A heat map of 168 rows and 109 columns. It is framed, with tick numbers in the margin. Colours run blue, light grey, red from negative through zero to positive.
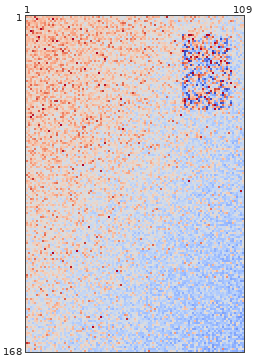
The halves do not mirror each other. The bottom right is the ninth with the lowest average. Overall the values sit about 50% of the way up the scale. Values rise toward the top left. The texture is fine-grained noise. An odd patch, rougher than its surroundings, sits in the top right.
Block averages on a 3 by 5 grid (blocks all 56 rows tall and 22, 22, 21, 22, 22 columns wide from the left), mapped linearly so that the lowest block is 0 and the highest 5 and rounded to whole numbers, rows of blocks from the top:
5 4 4 3 2 | 4 3 3 2 1 | 3 2 1 1 0
